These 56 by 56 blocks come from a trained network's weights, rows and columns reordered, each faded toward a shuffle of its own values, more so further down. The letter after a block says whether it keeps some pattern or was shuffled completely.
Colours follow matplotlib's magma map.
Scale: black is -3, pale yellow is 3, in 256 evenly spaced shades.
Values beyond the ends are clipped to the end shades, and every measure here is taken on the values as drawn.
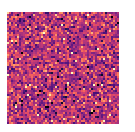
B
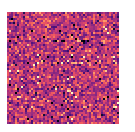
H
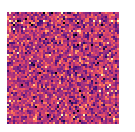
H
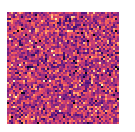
B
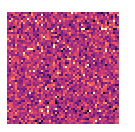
H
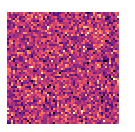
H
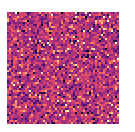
B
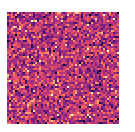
B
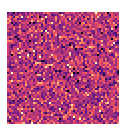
B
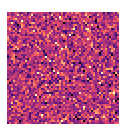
B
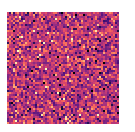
B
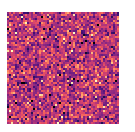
H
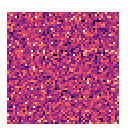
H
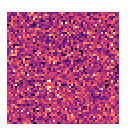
H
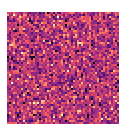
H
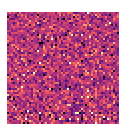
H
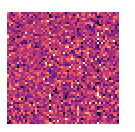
H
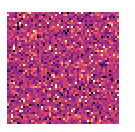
B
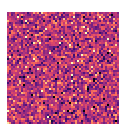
B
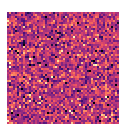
B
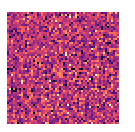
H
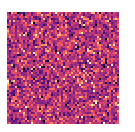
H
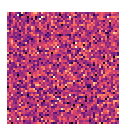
B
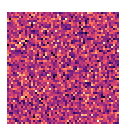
B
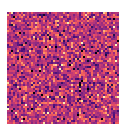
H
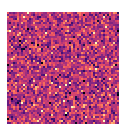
B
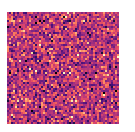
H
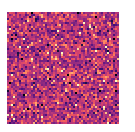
B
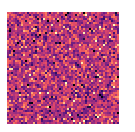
B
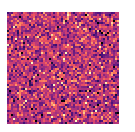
B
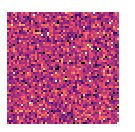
B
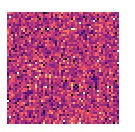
H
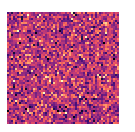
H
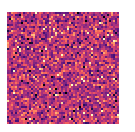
B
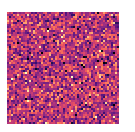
B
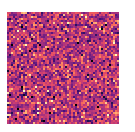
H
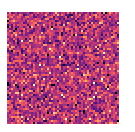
B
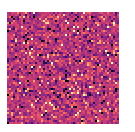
B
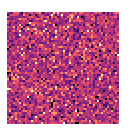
B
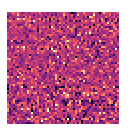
H
